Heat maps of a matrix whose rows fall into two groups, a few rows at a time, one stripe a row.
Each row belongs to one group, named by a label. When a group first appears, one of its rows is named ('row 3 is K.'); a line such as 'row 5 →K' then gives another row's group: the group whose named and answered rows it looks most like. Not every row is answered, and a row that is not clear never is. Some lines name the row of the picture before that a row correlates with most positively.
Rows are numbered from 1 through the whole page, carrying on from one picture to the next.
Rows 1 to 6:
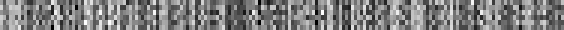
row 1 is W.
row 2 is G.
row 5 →G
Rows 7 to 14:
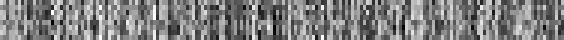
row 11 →G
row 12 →G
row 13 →G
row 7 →W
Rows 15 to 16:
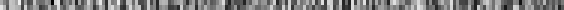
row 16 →G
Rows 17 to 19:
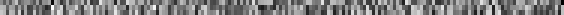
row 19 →W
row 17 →G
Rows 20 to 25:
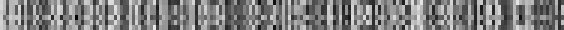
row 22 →W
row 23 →G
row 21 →W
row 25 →G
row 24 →W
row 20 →G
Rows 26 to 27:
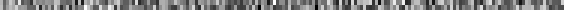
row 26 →W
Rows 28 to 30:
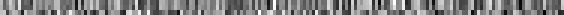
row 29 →W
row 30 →G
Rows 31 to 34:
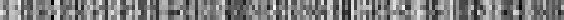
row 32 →W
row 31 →W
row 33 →G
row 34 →W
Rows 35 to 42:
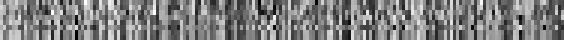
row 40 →G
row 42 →G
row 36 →G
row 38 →W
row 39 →G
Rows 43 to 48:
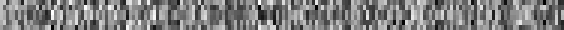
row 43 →G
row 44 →G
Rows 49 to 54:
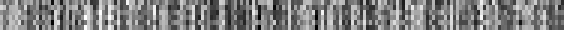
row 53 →W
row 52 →G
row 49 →G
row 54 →G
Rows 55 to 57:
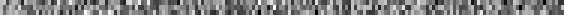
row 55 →G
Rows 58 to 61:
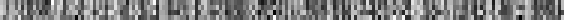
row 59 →W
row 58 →W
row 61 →W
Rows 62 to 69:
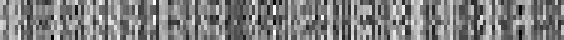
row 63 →W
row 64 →W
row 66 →G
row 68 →W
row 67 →W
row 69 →W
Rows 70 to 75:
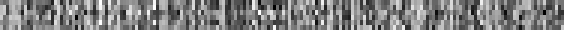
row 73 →G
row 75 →W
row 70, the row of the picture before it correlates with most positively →65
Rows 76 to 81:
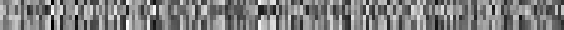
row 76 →G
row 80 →G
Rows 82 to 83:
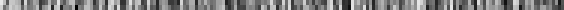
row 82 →G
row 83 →G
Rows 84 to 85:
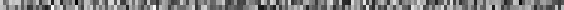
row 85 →W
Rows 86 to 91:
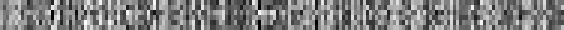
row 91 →W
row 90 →G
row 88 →G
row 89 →W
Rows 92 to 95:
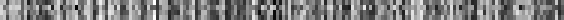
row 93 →G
